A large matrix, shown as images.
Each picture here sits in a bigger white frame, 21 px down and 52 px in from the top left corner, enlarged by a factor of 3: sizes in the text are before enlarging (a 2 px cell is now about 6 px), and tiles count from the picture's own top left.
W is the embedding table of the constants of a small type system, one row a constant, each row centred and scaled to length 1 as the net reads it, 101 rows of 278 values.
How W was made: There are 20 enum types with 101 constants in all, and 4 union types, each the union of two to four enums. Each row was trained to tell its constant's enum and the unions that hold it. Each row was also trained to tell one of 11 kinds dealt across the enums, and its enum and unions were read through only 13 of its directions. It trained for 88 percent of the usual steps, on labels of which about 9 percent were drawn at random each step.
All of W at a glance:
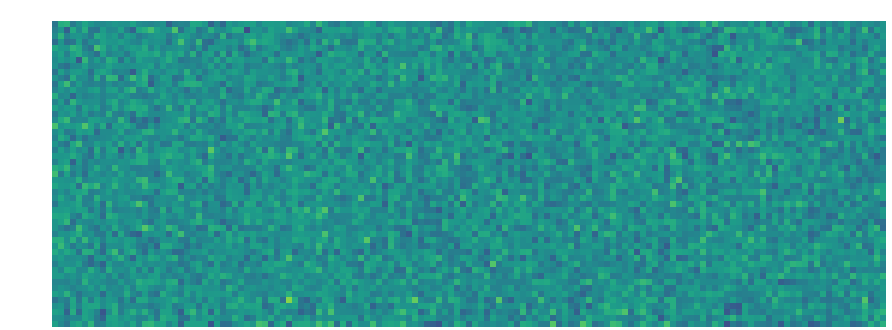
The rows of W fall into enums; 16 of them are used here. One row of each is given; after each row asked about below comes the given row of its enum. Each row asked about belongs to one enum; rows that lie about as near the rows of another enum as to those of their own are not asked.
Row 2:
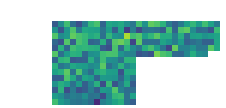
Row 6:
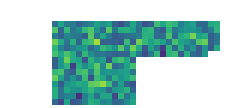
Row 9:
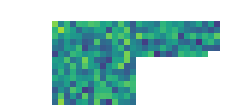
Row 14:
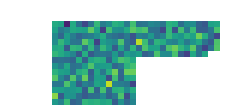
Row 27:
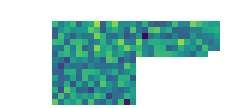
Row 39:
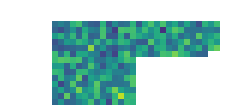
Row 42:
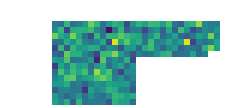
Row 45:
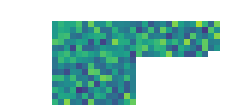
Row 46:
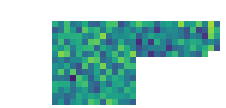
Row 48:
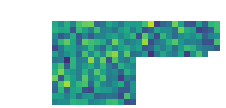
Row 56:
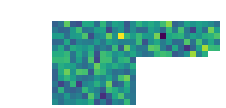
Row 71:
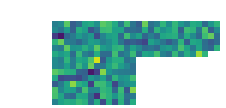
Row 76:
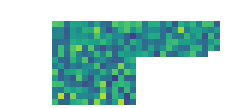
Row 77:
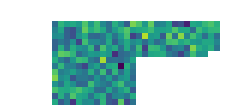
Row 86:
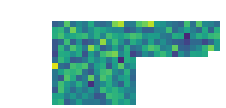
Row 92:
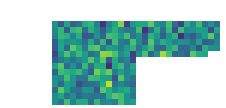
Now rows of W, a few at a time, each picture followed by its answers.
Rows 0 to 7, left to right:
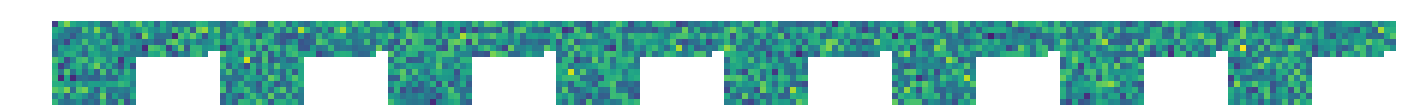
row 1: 46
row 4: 45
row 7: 71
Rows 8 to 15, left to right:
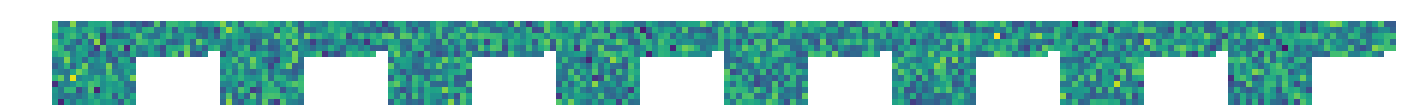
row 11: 2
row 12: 92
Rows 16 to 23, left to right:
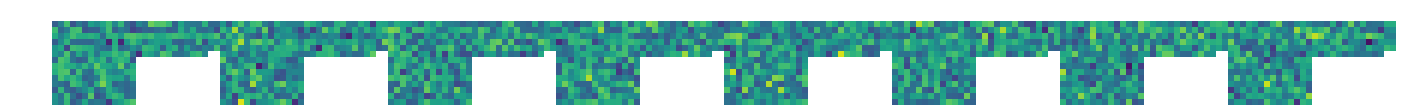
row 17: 27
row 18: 45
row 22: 77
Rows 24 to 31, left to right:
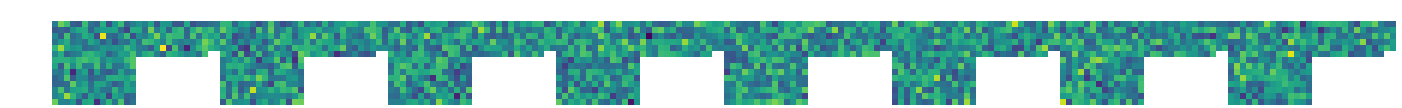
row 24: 56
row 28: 92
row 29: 9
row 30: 71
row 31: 42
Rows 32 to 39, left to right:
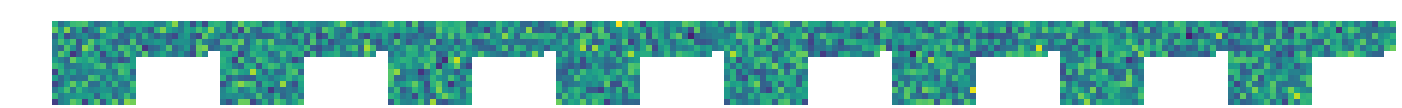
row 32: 71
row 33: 71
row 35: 76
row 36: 46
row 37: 71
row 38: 27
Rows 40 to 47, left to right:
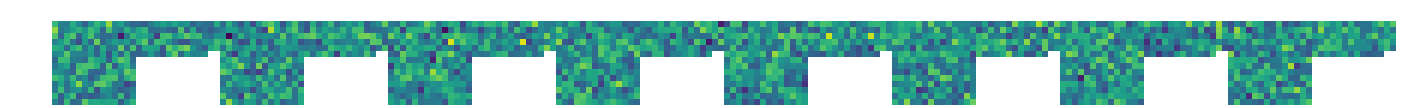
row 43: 27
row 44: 45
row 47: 45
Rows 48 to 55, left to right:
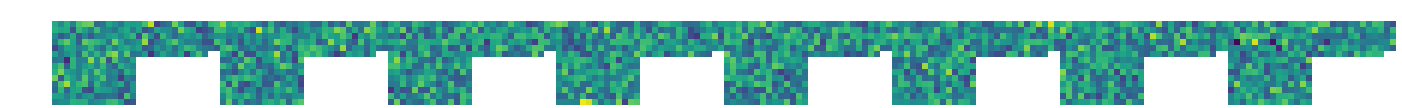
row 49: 9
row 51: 39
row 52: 45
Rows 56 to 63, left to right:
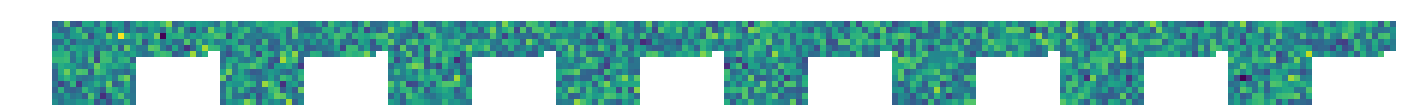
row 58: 27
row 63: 46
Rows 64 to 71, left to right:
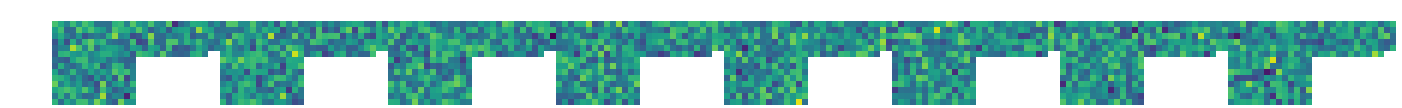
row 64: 92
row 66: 27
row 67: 46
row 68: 39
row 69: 42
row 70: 2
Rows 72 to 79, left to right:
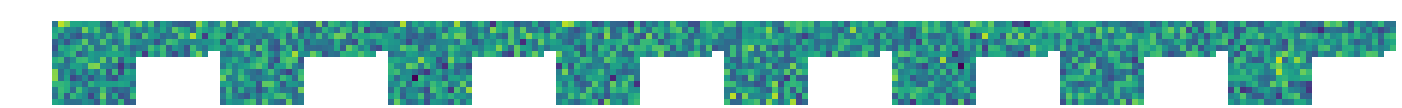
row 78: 9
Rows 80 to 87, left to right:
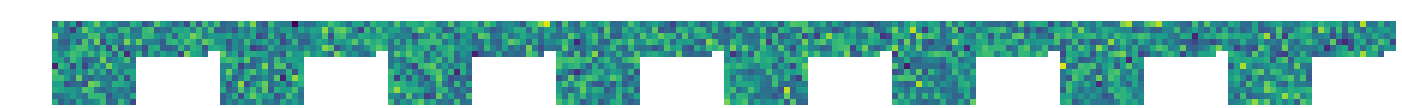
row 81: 56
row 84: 14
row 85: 9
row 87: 39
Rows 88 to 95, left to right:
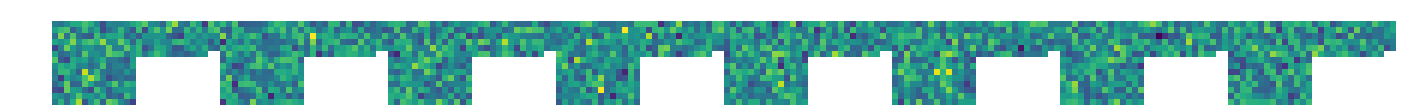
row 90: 92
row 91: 77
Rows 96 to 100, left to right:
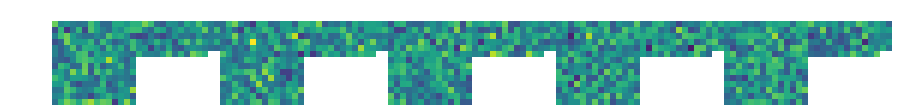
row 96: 92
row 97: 77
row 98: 14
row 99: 39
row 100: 46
